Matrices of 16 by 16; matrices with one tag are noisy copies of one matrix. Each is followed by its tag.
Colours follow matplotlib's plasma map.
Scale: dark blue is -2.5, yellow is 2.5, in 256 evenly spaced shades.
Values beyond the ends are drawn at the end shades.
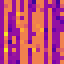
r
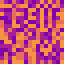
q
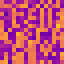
q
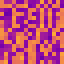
q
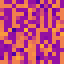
q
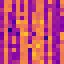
r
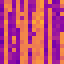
r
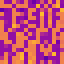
q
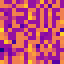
q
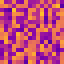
q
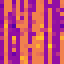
r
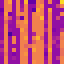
r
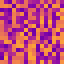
q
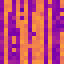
r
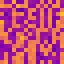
q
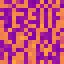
q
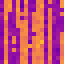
r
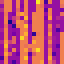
r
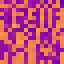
q
